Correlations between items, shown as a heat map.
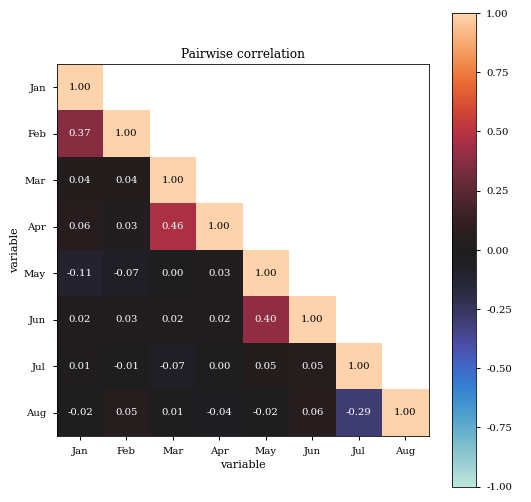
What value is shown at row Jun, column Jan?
0.02
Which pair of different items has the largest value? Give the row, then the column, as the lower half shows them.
Apr, Mar
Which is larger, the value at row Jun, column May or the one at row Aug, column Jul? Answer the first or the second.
the first
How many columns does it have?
8
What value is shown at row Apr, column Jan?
0.06
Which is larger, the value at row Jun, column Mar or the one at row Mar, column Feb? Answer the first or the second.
the second
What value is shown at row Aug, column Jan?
-0.02
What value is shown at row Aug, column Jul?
-0.29
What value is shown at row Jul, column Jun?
0.05
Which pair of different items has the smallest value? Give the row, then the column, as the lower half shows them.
Aug, Jul
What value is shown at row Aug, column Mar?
0.01
